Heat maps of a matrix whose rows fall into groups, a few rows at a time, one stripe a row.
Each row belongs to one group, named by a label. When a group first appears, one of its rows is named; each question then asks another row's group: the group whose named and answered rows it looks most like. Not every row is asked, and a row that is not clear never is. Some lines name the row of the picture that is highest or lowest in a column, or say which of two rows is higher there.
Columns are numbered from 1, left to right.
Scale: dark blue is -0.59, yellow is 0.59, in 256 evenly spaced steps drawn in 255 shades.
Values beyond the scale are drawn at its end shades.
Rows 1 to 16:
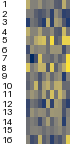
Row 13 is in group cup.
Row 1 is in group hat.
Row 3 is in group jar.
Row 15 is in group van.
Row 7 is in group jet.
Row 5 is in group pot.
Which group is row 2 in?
jar
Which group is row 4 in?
hat
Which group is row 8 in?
pot
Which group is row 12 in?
jar
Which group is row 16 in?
jet
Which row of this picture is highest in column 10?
5
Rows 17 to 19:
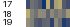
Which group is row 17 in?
jar
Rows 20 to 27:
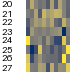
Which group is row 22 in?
pot
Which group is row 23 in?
cup
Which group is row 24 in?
hat
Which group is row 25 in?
jet
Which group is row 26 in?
hat
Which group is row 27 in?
pot
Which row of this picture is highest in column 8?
21
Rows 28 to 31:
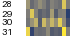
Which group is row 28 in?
hat
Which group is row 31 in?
hat
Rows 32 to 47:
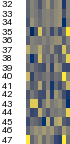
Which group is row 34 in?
cup
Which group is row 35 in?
jet
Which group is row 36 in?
cup
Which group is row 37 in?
hat
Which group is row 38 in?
jet
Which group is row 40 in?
hat
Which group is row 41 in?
jet
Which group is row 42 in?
jar
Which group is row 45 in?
jar
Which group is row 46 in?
pot
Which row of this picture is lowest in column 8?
47
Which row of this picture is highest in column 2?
43
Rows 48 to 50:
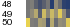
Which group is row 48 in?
jar
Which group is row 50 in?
pot
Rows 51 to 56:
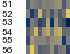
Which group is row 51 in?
cup
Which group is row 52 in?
jet
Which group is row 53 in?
jar
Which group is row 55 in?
cup
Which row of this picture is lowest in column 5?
53
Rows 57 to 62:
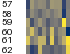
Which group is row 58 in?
cup
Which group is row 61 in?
pot
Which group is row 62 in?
jet
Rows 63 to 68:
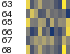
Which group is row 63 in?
hat
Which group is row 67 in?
pot
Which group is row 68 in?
hat
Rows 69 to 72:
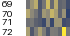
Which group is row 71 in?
jar
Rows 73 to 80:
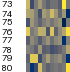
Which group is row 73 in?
hat
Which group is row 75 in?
cup
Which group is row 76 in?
pot
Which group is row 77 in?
cup
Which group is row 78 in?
jet
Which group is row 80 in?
jet
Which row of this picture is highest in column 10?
73
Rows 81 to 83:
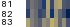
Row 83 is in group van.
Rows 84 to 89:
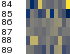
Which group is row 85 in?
jar
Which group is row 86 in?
cup
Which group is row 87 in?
van
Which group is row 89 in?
jar
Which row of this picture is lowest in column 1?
85
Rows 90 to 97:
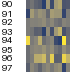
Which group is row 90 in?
jar
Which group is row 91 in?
cup
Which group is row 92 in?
pot
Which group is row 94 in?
hat
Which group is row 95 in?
pot
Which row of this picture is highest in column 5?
96
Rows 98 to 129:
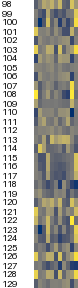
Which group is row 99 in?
jet
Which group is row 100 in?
jet
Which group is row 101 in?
hat
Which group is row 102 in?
cup
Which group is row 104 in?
cup
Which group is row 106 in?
cup
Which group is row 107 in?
hat
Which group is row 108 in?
hat
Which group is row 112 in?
pot
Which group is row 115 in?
jet
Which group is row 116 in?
jet
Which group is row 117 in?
jet
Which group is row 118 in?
jar
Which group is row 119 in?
van
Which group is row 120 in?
pot
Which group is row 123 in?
jet
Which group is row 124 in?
jet
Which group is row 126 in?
pot
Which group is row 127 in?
jar
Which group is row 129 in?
cup
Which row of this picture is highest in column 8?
113
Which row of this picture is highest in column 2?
114
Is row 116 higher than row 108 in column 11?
Yes
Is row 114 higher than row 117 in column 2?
Yes
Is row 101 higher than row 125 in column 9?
No
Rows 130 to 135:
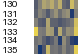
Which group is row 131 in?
cup
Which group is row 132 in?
jet
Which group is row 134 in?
jar
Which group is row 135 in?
jet
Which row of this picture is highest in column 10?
130
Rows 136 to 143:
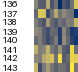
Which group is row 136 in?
jet
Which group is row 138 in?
jet
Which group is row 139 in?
jar
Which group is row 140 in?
jar
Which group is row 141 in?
hat
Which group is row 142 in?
pot
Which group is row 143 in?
hat
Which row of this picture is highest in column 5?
142
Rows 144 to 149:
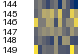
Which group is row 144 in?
jar
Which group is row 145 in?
pot
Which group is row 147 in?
pot
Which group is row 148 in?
jar
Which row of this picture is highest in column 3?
145
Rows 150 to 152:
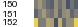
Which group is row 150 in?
van
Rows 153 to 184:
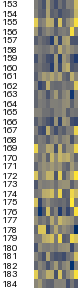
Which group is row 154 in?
jet
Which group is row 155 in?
pot
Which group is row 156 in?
hat
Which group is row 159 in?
jar
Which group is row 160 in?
jar
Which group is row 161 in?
pot
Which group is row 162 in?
jet
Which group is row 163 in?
cup
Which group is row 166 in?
jar
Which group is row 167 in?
jet
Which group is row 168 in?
cup
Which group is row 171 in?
pot
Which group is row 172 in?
pot
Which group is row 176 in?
jet
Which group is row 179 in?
pot
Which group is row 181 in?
jet
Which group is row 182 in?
cup
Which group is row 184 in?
van
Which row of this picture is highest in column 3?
178
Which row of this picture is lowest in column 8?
181
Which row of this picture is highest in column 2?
178
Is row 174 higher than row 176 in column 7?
Yes
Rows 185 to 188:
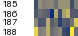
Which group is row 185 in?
cup
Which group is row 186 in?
jar
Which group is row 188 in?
hat
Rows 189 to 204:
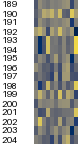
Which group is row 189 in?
cup
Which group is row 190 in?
pot
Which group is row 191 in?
cup
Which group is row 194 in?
jet
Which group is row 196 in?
jar
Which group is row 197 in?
jar
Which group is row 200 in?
cup
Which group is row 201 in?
jet
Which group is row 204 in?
jar
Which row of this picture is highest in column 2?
202
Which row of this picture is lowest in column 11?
192
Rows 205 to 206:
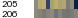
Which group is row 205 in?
van
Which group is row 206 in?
pot
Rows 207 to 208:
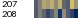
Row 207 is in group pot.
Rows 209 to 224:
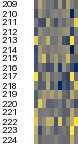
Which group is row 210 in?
cup
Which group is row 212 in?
cup
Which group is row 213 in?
hat
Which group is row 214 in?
cup
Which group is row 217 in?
hat
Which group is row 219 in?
pot
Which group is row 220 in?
van
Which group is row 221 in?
hat
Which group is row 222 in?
pot
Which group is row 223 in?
hat
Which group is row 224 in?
hat
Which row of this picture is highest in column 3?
215
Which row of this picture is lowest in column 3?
211
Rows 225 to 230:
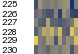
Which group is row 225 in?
cup
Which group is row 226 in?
jar
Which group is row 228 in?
pot
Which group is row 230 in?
cup
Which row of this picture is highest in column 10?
228
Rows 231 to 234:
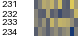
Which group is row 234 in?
cup
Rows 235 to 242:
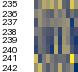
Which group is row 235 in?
pot
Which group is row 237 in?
cup
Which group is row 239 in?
jar
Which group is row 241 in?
hat
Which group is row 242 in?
van
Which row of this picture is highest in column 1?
241
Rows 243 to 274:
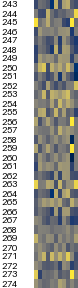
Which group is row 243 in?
jar
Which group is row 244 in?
jet
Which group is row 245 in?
hat
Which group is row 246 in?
cup
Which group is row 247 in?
jar
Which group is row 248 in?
jar
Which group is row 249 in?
cup
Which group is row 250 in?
van
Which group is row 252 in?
jet
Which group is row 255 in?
van
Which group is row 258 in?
cup
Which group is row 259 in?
hat
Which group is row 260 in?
cup
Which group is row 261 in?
cup
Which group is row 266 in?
jar
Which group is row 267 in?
jar
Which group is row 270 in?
van
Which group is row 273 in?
hat
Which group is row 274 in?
van
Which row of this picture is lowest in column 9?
245
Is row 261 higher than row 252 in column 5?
Yes
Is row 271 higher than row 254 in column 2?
Yes
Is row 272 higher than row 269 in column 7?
No
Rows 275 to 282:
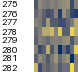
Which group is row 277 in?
jet
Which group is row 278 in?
pot
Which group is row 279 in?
cup
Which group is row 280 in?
jet
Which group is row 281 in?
cup
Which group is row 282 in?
hat
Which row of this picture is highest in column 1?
282
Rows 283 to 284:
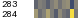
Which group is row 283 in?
cup
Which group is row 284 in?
hat
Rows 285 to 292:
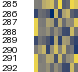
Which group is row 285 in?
pot
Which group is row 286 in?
jar
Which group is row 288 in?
hat
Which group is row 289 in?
jar
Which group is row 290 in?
van
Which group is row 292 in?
hat
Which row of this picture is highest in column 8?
290
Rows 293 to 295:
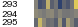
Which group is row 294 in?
pot
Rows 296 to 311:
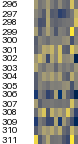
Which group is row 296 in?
hat
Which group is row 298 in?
jet
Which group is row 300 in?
cup
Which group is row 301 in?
pot
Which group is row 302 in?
van
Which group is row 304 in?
pot
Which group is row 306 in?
jar
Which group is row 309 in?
jar
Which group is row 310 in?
pot
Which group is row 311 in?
hat
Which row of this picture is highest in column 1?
311
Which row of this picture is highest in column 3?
308
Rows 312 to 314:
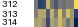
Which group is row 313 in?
van
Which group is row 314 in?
van
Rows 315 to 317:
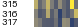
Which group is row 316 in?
jet
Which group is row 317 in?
jar
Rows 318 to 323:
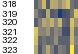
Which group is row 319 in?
jet
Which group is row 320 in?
pot
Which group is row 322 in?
hat
